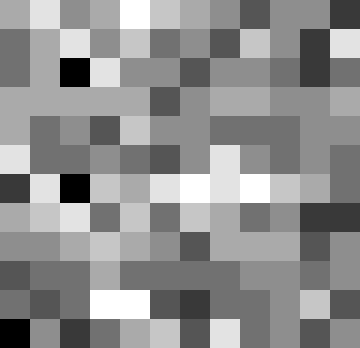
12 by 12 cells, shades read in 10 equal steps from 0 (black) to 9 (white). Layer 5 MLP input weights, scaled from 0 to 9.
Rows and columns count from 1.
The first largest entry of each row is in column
5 3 4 1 5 1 7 3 4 4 4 8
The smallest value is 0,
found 3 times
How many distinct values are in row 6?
4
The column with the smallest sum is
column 11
